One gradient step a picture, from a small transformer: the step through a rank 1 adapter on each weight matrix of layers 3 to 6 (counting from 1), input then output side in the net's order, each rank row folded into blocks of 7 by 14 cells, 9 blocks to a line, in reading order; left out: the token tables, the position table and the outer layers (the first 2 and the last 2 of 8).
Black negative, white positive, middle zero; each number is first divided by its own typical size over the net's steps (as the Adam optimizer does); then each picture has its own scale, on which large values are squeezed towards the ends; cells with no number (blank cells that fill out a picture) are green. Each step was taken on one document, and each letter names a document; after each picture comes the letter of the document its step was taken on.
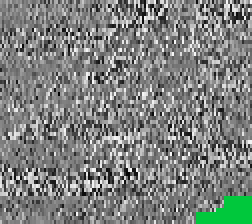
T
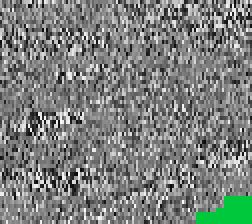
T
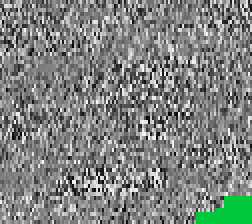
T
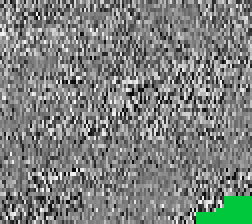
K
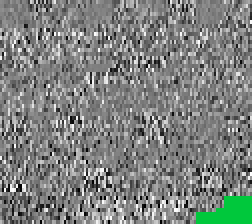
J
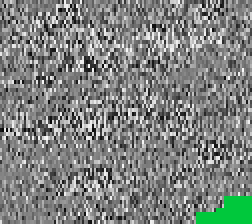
T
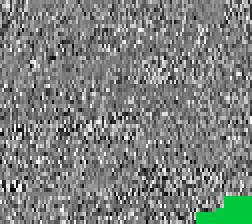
J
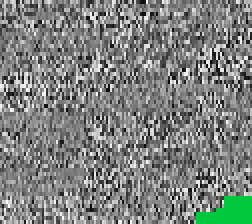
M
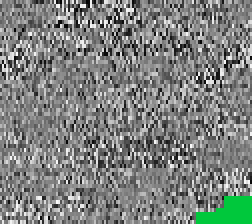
K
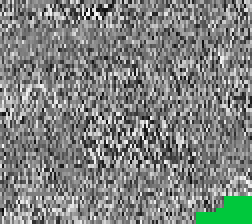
M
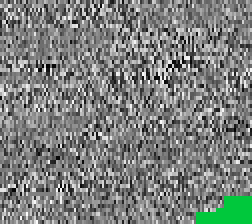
M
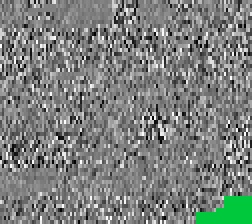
J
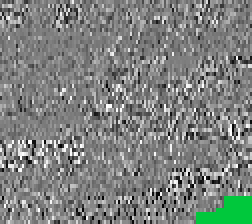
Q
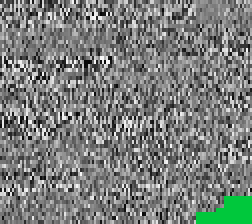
M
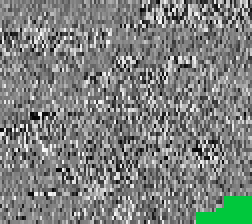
T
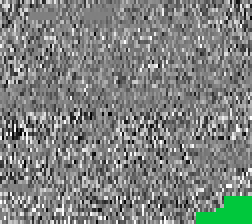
J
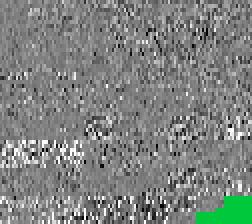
Q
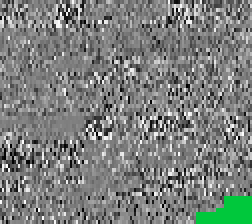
Q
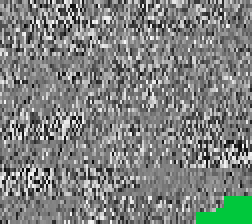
T
